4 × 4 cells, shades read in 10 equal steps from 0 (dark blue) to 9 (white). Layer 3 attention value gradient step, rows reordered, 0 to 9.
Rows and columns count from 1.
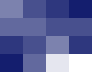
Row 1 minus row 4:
4 -1 -7 -9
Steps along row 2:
same down same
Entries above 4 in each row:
0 0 0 2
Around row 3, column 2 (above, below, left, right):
3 3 1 4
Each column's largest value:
4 3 8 9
